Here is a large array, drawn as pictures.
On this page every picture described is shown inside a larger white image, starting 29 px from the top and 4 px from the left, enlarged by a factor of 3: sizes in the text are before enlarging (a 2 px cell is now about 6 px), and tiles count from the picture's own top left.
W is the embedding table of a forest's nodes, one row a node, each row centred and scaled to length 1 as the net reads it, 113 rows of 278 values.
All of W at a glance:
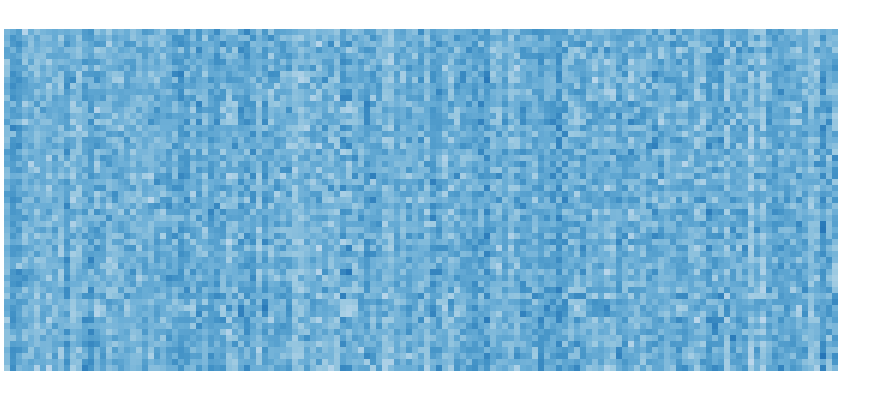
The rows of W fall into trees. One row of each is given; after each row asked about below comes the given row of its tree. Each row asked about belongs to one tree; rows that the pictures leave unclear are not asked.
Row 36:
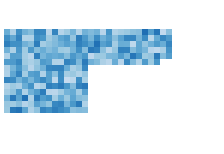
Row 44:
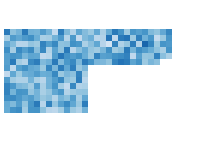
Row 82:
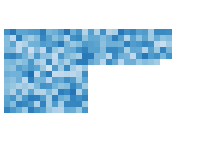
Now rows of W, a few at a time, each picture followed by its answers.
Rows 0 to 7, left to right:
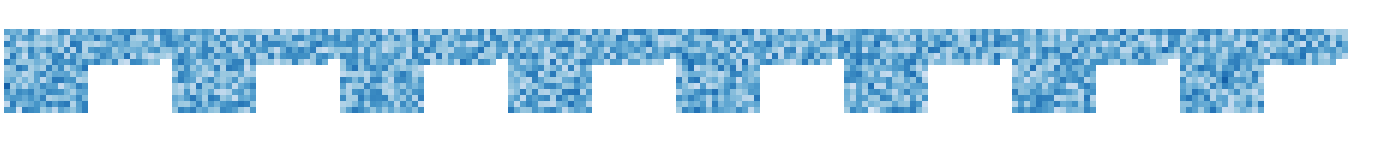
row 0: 44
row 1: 36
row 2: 36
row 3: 82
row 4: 36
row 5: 36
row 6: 44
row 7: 44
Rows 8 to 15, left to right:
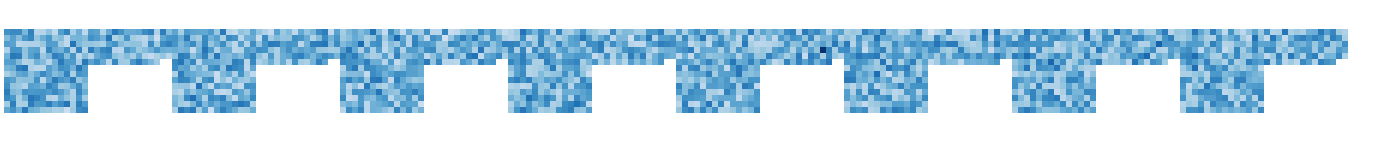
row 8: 44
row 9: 36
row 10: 36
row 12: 44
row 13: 36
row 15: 36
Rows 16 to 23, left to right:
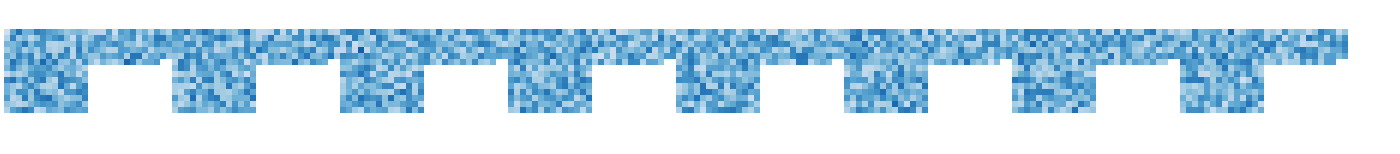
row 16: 36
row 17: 36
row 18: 82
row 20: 36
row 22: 36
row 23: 36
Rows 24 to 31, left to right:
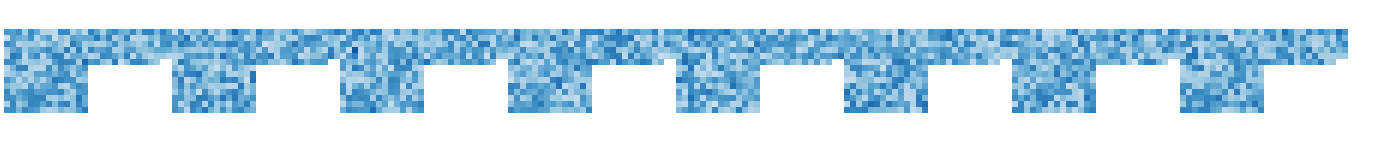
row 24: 44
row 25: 82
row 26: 44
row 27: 44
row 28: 36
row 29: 44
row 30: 44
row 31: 44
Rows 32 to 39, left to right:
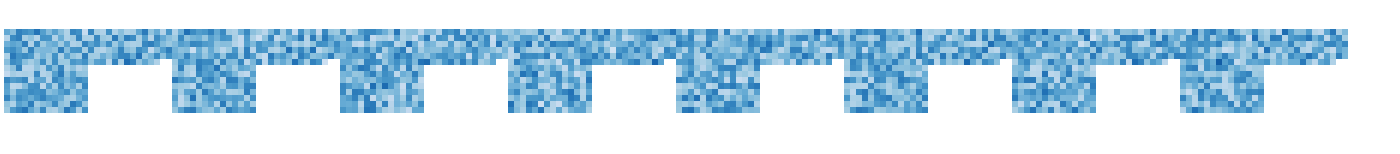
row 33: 36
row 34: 44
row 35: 82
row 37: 36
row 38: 36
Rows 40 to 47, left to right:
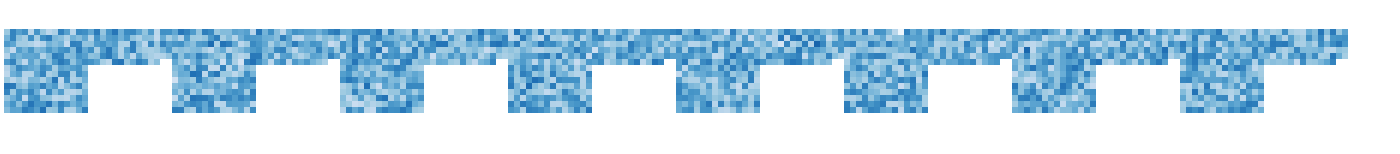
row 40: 44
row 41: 82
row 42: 36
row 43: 82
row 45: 82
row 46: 44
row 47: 36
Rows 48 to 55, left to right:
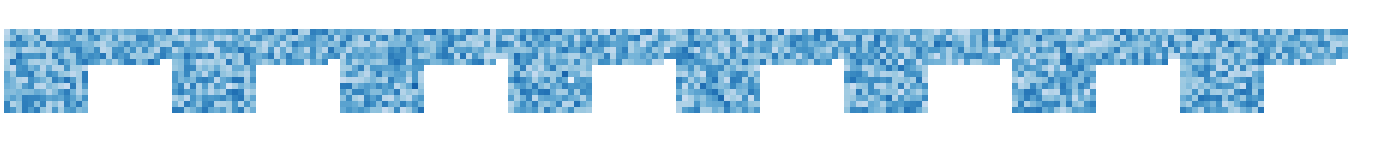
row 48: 82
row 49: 82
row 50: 44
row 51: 36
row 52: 36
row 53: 36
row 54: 44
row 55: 82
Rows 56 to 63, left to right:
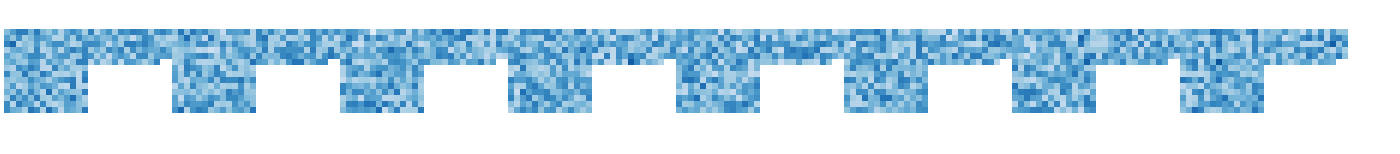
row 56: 82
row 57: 82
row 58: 44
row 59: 36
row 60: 36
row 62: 44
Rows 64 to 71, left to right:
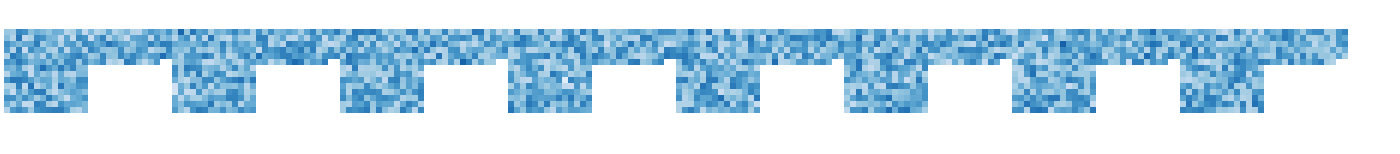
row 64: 36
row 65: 82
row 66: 36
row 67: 82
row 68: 36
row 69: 36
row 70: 82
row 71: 44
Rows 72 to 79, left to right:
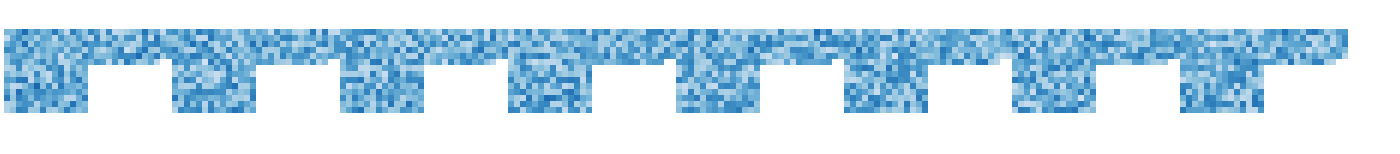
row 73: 36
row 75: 82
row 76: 36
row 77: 44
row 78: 36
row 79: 44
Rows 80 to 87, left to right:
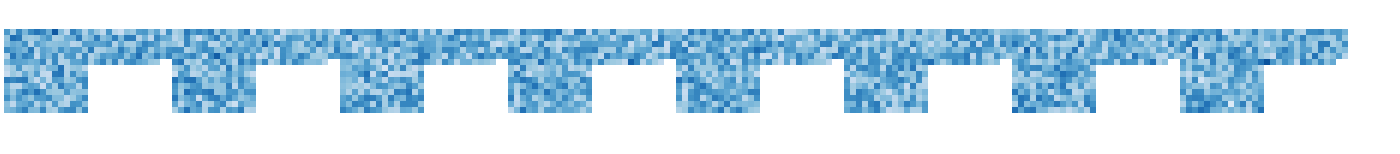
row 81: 36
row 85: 44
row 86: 44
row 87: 44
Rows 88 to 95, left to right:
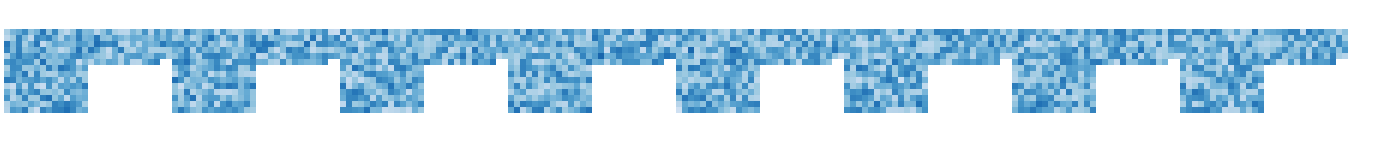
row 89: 36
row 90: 44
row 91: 82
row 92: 44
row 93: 44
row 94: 44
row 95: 44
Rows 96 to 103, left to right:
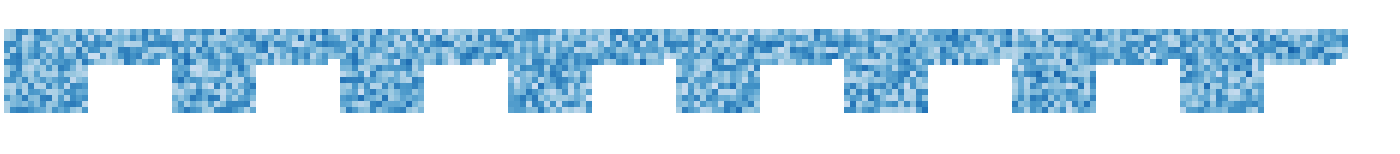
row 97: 36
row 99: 44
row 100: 36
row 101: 44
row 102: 82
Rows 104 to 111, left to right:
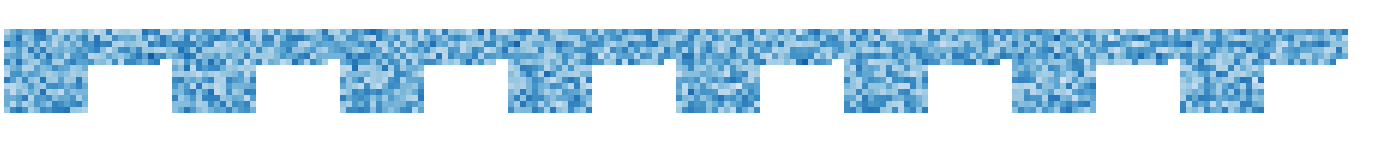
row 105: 36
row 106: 36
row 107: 82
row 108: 36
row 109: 82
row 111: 82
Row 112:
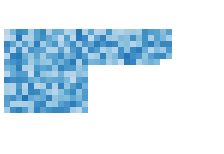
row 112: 36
